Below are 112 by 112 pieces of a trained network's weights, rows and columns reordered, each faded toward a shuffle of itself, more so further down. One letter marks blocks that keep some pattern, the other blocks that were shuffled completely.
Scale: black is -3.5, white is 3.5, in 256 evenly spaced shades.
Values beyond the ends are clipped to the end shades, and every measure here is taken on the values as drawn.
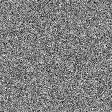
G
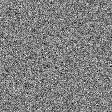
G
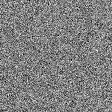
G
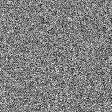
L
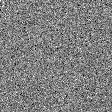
G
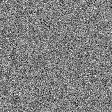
G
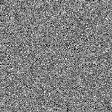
L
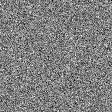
G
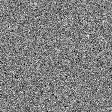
G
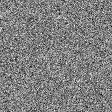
G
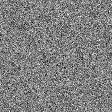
L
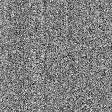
L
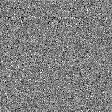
L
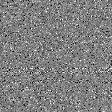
L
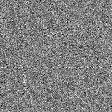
L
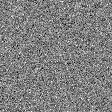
G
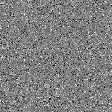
L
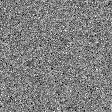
G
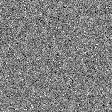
G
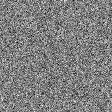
G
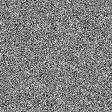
L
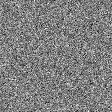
G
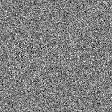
L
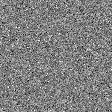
G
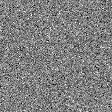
L
